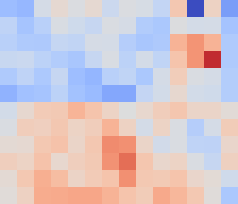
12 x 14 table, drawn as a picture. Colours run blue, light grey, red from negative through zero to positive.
In the top right lies a patch that is rougher than the rest. A horizontal seam about 50% of the way down splits the table, and the bottom part is higher. Values change most from cell to cell in the top right.
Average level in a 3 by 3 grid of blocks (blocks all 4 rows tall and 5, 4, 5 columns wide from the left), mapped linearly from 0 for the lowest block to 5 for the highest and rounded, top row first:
012
112
452
